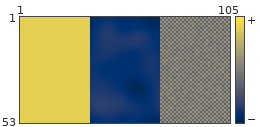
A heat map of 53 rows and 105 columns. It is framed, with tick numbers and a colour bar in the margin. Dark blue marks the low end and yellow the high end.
It is made of 1 by 3 panels. Panel 1,1: very high, flat. Panel 1,2: very low, smooth, faint in contrast. Panel 1,3: middling, checkered, strong in contrast.
